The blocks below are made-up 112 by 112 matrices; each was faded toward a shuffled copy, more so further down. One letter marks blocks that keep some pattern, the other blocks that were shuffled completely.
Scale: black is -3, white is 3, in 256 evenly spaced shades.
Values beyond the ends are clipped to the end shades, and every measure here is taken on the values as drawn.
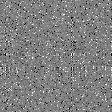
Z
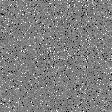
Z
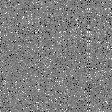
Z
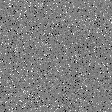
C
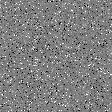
C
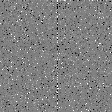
Z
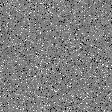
C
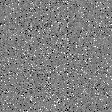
Z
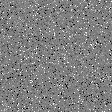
C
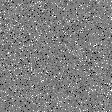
C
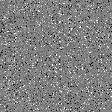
Z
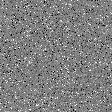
C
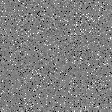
Z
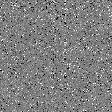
Z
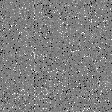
Z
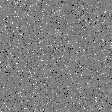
C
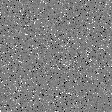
C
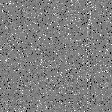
Z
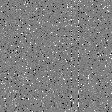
Z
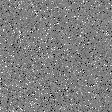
C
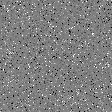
C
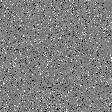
C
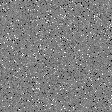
C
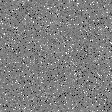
C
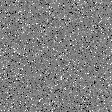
C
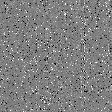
Z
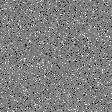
C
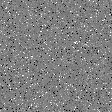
C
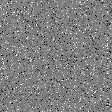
Z
